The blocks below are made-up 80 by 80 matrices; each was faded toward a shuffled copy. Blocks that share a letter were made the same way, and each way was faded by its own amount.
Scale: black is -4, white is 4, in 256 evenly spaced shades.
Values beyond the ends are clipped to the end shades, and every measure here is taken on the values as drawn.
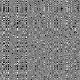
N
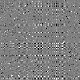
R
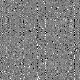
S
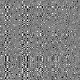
N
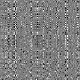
N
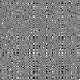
R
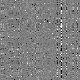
N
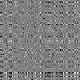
R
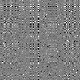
R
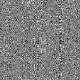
S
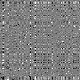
R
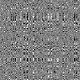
N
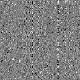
S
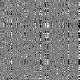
N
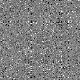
S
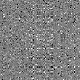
S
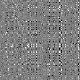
N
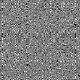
S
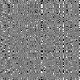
N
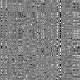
N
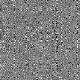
S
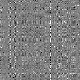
N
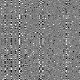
N
